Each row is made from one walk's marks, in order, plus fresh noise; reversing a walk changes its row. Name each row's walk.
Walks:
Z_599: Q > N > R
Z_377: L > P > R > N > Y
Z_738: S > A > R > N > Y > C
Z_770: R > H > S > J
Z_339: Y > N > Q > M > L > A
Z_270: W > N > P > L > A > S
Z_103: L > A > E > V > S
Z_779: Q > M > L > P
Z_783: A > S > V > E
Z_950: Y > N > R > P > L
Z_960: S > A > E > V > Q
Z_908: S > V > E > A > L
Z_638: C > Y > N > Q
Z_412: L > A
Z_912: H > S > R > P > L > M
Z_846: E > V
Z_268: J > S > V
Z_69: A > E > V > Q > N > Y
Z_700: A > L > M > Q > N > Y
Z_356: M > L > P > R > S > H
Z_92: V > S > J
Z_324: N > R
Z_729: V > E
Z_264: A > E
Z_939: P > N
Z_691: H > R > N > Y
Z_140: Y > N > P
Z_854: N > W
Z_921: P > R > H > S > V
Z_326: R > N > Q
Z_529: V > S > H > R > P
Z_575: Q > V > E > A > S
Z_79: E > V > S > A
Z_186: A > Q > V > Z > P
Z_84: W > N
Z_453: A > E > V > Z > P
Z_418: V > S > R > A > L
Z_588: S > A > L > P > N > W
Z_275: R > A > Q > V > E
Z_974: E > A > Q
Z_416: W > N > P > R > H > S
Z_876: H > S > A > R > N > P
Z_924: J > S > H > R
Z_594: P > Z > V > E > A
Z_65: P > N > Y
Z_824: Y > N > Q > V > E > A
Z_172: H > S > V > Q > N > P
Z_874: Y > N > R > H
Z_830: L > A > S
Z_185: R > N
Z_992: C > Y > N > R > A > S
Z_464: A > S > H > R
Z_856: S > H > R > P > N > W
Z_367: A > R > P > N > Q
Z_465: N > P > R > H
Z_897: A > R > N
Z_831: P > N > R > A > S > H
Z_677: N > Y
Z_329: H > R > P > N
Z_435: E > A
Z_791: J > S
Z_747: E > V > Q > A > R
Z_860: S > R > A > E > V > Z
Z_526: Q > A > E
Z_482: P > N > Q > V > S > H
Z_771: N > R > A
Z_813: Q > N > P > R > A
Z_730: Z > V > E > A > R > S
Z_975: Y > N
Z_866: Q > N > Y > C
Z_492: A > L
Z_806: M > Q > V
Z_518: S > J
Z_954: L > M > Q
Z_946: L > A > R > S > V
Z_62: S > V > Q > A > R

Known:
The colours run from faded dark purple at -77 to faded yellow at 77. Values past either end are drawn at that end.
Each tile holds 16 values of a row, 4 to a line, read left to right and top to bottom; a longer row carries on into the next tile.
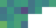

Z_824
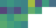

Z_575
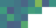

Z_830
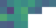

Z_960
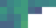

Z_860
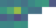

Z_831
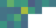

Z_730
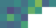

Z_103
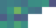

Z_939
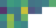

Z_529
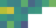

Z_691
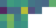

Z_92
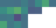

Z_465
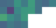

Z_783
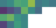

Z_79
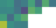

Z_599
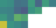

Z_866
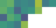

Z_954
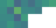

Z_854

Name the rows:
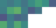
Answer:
Z_65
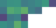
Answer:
Z_594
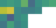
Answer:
Z_770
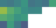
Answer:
Z_876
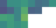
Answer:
Z_62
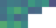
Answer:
Z_482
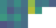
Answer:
Z_264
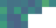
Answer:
Z_771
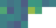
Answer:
Z_492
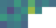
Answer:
Z_453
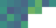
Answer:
Z_412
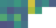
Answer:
Z_974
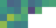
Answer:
Z_638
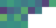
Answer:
Z_268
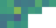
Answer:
Z_270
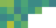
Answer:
Z_806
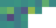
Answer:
Z_275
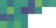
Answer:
Z_950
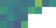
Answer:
Z_946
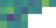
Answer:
Z_326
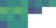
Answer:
Z_856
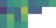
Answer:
Z_418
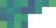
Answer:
Z_975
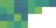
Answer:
Z_779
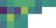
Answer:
Z_729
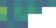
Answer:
Z_464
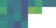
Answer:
Z_700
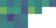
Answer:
Z_367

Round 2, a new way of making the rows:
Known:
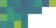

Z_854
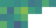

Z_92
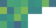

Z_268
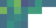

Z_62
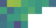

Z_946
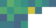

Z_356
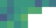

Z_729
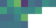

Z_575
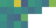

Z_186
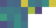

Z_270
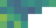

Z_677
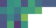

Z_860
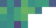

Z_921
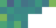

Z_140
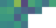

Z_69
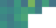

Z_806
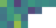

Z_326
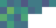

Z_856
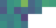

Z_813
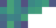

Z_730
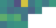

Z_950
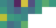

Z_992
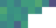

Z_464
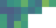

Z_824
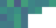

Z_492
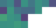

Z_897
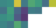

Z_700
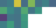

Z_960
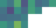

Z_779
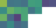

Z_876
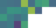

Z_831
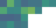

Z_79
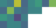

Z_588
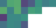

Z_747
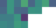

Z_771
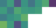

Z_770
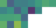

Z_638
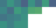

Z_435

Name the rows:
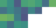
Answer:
Z_377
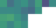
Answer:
Z_939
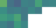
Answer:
Z_324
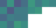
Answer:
Z_412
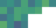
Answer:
Z_518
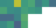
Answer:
Z_783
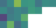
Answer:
Z_275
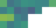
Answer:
Z_65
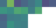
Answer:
Z_418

